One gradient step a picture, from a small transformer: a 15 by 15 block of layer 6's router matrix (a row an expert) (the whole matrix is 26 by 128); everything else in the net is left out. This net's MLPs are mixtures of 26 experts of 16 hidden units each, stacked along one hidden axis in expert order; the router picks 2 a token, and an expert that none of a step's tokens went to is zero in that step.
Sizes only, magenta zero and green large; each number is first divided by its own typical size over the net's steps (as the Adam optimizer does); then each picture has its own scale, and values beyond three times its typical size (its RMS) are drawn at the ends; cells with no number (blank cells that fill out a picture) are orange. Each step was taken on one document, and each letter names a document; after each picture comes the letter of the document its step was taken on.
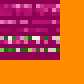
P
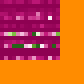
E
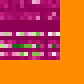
E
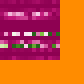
E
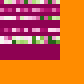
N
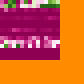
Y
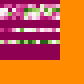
N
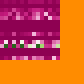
E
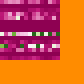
E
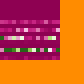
P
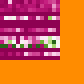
Y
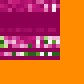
Y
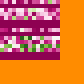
N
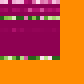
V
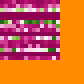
P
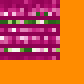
P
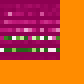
P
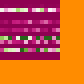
P
